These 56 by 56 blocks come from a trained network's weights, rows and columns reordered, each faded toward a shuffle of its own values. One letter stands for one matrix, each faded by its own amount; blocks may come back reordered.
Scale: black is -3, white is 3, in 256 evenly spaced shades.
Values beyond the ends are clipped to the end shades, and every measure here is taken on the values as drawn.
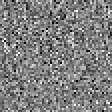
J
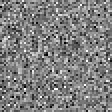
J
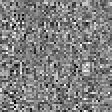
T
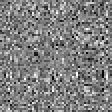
T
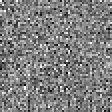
J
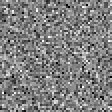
J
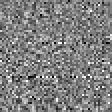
T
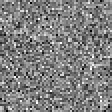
J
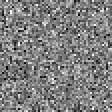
J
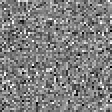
J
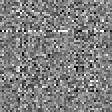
T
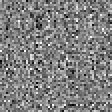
T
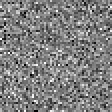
J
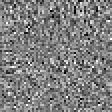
T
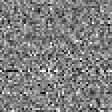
T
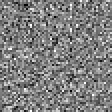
J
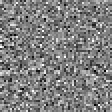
J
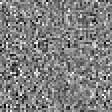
T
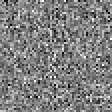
J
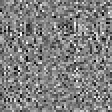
T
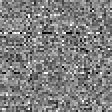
T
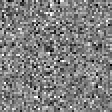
J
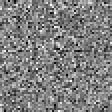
J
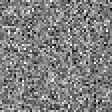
J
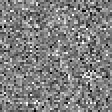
J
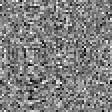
T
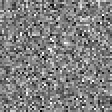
J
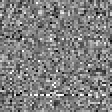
T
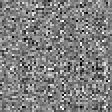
T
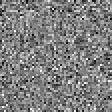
J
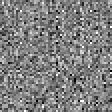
T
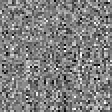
T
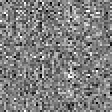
T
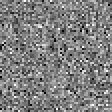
J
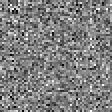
T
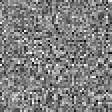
T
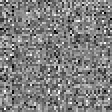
T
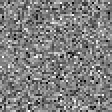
J
